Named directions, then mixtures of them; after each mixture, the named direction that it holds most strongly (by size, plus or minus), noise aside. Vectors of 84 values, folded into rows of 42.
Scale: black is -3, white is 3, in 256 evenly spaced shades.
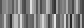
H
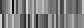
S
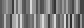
H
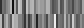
S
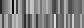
S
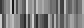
S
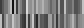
S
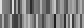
H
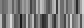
H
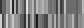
S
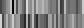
S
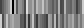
S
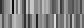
S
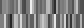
H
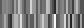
H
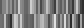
H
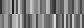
H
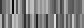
S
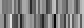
H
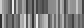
S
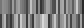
H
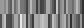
H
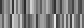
H
